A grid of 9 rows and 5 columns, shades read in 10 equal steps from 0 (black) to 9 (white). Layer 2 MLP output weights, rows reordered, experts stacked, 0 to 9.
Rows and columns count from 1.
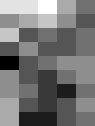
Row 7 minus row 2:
0 -2 -5 -4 1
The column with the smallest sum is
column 4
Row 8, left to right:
6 3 2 3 5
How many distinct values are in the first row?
4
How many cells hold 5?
9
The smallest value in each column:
0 1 1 1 3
